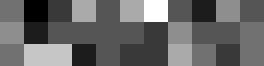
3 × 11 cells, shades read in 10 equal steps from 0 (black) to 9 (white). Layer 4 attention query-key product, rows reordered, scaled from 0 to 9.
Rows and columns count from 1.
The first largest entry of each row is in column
7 1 2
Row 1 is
4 0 2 6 3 6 9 3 1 5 3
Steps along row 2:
down up same same same down up down same up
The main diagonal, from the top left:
4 1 7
